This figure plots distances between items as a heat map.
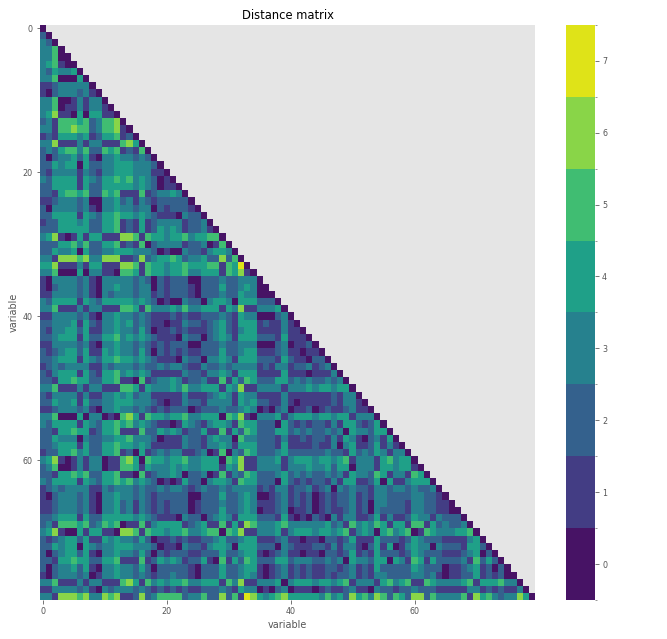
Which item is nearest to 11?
3
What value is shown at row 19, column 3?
3
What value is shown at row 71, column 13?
3
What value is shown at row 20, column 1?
1
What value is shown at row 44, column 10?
3
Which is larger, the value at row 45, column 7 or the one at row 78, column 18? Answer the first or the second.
the first
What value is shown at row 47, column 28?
2
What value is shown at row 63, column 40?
2
